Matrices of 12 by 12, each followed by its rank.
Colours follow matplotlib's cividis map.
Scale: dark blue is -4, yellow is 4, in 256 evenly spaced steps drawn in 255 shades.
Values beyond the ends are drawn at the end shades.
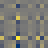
one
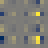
one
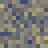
full rank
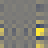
one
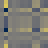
one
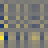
one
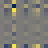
one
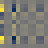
one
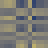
one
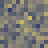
full rank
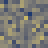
full rank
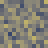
full rank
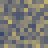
full rank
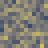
full rank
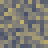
full rank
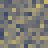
full rank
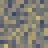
full rank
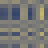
one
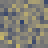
full rank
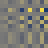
one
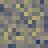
full rank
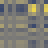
one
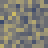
full rank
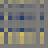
one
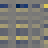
one
